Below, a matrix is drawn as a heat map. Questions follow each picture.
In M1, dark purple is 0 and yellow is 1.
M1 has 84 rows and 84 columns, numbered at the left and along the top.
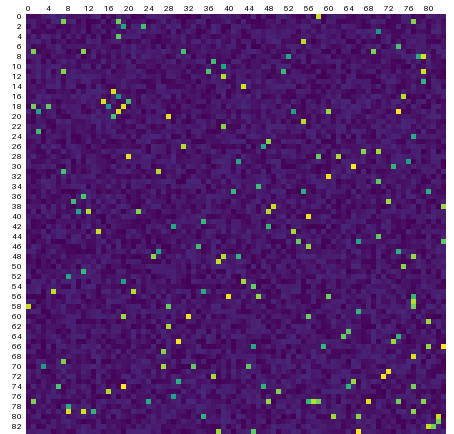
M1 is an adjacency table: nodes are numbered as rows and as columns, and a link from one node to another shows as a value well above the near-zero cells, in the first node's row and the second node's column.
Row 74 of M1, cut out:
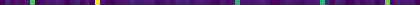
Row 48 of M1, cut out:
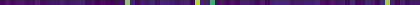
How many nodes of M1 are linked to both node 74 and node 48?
1
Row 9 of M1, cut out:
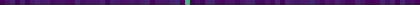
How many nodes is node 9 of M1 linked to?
1
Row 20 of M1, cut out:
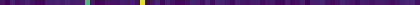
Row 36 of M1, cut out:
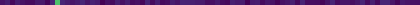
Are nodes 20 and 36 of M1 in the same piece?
yes
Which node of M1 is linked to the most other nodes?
node 77
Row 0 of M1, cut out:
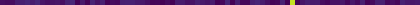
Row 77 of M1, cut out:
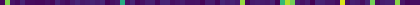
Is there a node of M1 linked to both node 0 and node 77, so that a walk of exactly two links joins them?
yes
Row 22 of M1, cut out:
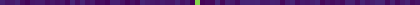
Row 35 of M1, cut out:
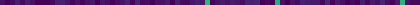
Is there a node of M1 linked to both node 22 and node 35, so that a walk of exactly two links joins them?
no
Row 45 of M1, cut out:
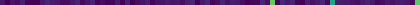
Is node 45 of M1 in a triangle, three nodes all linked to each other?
yes
